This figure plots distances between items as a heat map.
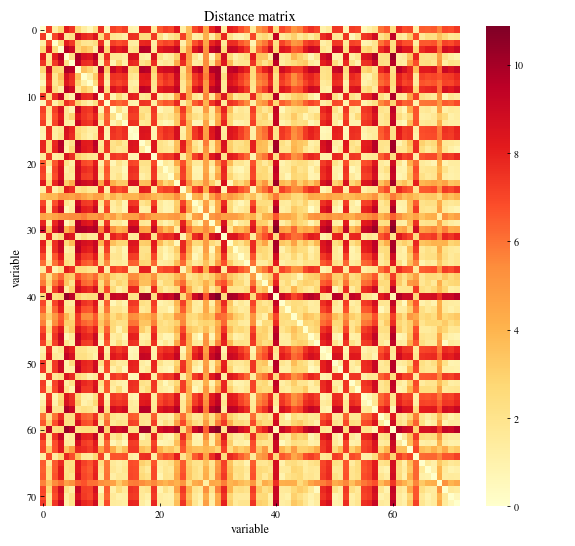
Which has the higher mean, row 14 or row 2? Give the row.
2
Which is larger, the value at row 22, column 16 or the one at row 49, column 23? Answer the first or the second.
the second
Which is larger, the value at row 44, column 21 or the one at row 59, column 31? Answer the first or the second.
the second
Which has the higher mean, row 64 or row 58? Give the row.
64
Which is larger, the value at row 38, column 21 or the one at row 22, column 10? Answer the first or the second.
the first
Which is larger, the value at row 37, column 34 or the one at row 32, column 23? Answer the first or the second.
the first
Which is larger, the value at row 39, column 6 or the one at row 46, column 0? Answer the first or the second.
the first
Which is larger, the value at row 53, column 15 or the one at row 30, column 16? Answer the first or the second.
the second
